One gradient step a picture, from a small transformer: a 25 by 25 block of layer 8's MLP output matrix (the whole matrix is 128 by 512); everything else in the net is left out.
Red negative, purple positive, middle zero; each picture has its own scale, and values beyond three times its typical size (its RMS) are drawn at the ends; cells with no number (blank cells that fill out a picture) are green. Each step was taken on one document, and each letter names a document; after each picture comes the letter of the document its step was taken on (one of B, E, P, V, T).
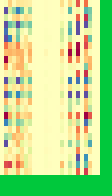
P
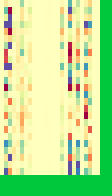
P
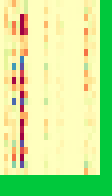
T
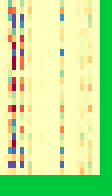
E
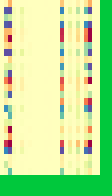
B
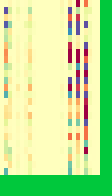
P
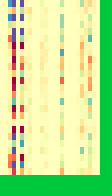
E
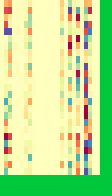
P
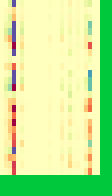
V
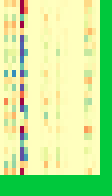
T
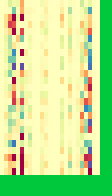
T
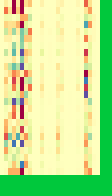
T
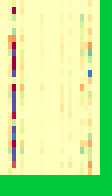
V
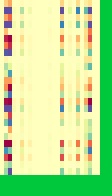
B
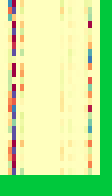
V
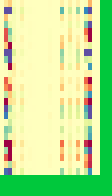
B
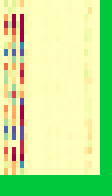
T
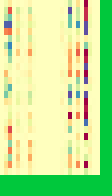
P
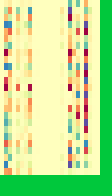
P
